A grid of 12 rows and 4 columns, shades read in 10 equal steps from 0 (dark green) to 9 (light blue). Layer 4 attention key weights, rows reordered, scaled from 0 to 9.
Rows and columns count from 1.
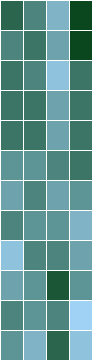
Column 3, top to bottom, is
7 6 8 6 6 4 6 5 4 1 4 2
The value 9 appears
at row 11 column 4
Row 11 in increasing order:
4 4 5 9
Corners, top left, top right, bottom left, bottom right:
2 0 5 8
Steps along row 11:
up down up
